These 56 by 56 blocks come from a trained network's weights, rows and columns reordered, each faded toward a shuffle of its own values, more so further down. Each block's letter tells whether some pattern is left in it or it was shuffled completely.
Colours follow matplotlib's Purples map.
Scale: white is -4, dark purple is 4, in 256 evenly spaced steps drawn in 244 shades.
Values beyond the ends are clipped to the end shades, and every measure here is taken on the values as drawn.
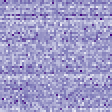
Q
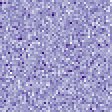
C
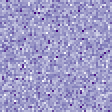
C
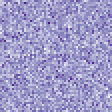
C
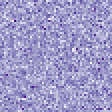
Q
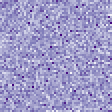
C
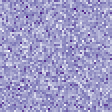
C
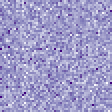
Q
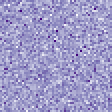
C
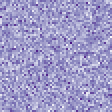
C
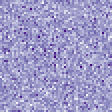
Q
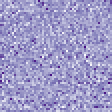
Q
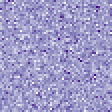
C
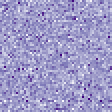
Q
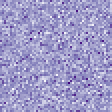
Q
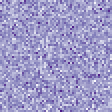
C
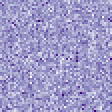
Q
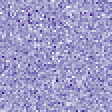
Q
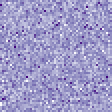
C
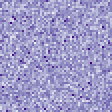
C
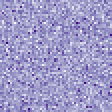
Q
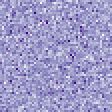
C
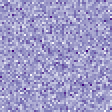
Q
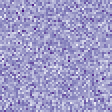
Q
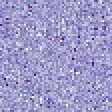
Q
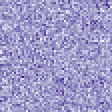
Q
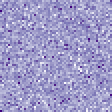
C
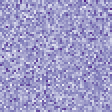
Q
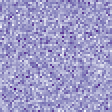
C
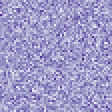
Q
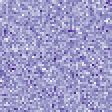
C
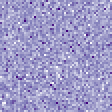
Q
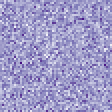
Q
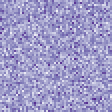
C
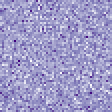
Q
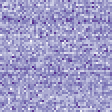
Q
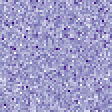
Q
